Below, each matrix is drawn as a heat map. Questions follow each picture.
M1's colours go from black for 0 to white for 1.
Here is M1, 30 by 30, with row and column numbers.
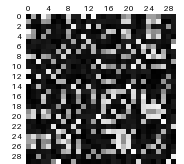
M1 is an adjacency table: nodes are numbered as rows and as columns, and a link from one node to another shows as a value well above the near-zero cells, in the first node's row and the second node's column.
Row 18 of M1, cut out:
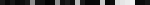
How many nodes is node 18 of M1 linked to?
8
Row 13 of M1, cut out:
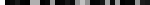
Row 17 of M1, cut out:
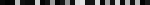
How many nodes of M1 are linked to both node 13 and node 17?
7
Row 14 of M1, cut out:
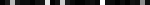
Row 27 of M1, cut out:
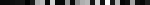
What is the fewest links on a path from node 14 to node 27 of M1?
3
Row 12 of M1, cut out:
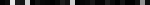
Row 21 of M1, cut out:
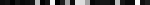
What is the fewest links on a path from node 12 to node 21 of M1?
5
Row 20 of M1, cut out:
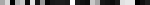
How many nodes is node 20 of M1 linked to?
12
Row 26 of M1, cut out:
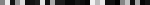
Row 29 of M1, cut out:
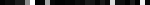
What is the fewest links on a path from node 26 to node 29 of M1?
3
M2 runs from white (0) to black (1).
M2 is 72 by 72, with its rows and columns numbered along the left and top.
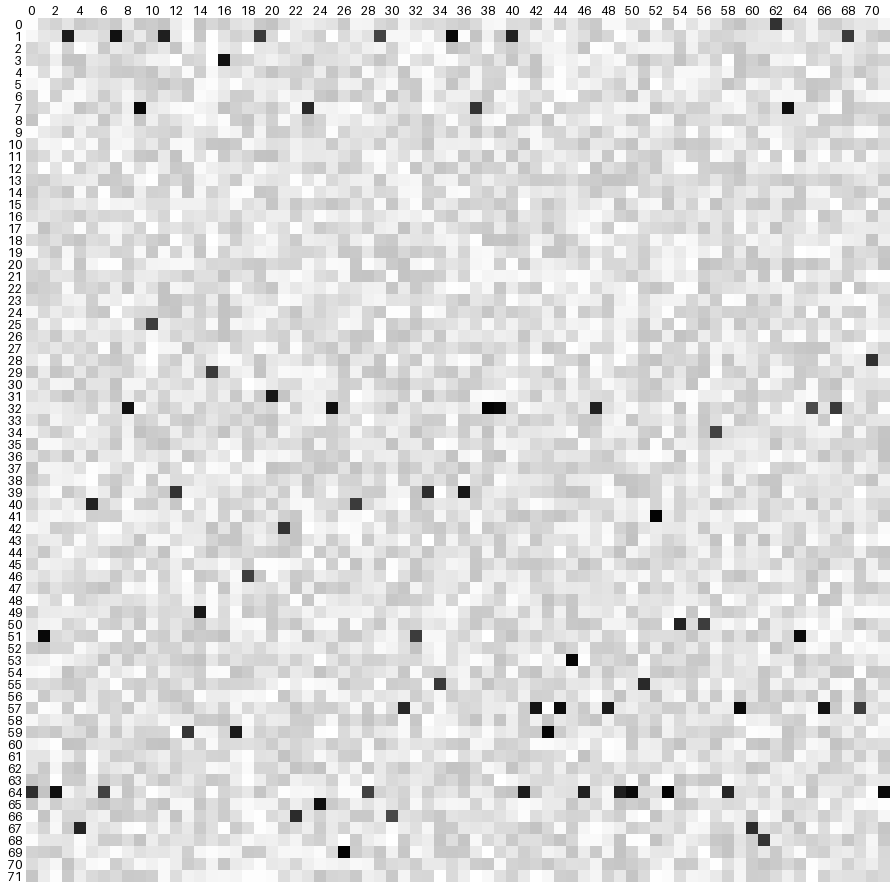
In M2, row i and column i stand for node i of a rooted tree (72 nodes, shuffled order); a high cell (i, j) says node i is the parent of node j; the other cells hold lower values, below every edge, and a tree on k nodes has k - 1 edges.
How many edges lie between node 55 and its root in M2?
0
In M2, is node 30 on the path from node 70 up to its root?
no
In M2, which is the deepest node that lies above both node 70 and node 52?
64
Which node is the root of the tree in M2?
55
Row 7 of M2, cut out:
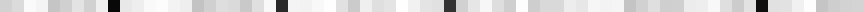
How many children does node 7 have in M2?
4
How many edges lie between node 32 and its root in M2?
2
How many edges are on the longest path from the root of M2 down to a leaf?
4
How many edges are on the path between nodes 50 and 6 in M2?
2
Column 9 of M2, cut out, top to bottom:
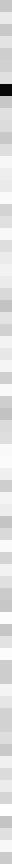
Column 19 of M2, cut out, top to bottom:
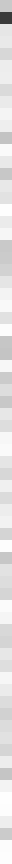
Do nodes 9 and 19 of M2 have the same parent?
no
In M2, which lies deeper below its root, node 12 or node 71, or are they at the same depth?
node 12
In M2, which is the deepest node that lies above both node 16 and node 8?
51
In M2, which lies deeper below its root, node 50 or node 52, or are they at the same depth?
node 52
